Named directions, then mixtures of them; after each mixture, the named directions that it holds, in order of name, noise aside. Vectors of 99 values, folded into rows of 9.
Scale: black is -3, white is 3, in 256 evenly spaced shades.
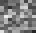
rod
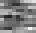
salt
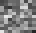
rod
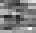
salt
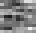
salt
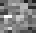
rod, salt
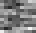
rod, salt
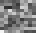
rod, salt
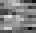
salt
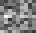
rod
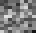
rod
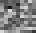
rod, salt
